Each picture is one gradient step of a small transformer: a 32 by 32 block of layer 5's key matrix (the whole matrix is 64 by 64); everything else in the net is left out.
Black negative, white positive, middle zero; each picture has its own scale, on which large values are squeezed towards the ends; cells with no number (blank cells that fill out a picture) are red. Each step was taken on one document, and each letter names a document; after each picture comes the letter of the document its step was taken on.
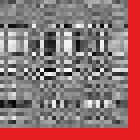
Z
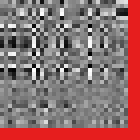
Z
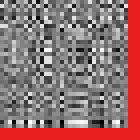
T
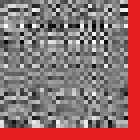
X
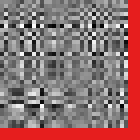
X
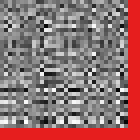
X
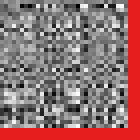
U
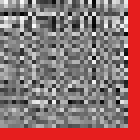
X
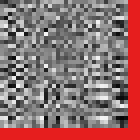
U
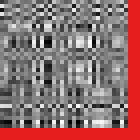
T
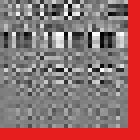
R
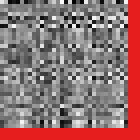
T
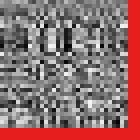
Z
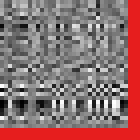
Z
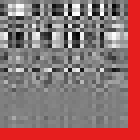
R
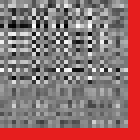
Z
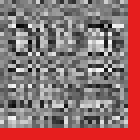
Z
